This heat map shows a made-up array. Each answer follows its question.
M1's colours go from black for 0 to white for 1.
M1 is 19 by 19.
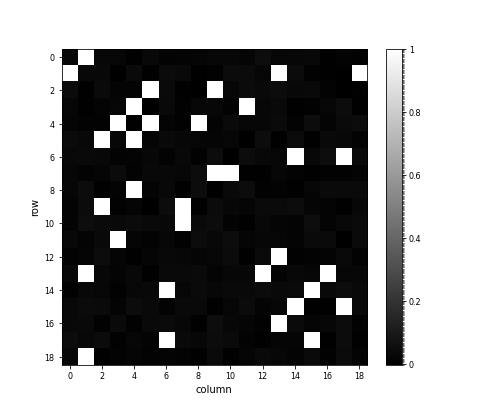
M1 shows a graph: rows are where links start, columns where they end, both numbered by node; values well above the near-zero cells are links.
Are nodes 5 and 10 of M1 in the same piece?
yes
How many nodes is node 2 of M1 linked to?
2
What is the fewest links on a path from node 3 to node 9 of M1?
4
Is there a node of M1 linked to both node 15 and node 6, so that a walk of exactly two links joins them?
yes
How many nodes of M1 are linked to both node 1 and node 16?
1
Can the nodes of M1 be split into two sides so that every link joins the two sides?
yes
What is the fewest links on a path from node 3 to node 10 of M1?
6
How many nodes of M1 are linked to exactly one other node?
7
